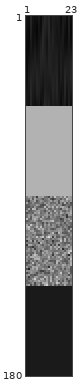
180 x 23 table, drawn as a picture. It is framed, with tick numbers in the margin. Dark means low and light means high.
It is made of 4 by 1 panels. Panel 1,1: very low, streaked downward, faint in contrast. Panel 2,1: high, flat. Panel 3,1: middling, fine-grained, strong in contrast. Panel 4,1: very low, flat.
